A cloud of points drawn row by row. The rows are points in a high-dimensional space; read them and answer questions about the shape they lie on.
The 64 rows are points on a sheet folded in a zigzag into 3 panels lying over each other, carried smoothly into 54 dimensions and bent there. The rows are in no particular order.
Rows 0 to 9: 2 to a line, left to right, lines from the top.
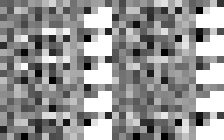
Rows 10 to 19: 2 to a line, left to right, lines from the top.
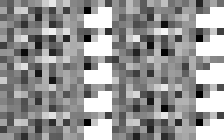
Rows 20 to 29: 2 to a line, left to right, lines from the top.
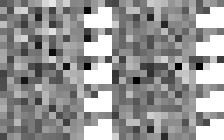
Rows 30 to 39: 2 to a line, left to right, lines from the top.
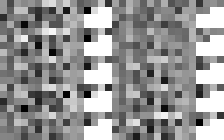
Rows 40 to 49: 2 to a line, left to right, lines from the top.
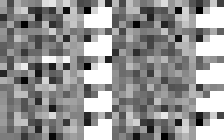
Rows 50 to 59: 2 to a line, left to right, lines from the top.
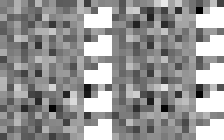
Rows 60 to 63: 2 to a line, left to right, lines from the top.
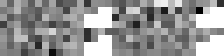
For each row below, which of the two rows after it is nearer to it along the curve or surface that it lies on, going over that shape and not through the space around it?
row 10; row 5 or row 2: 2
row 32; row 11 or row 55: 11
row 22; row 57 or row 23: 57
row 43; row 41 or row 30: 30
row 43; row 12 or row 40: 40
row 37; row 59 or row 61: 61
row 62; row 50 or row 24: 50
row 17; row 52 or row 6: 6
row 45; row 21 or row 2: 21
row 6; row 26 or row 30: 26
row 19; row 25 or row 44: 44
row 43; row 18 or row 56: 18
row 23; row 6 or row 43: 43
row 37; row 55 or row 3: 3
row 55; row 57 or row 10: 10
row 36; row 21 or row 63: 63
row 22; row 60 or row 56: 56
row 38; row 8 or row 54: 54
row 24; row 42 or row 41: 42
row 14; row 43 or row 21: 21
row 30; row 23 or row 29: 23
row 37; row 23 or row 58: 58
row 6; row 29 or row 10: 29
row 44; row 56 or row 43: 43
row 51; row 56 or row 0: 0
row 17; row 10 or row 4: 4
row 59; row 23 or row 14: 23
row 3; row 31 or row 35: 35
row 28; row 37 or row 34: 34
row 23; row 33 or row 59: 59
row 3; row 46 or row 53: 46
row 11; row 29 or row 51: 29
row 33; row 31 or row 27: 31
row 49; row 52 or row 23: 52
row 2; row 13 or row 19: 19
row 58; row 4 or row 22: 22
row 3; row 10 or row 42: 10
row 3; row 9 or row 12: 9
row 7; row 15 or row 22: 15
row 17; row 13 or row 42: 13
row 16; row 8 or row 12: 12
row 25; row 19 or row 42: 42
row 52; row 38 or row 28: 38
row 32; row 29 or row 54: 29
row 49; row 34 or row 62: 62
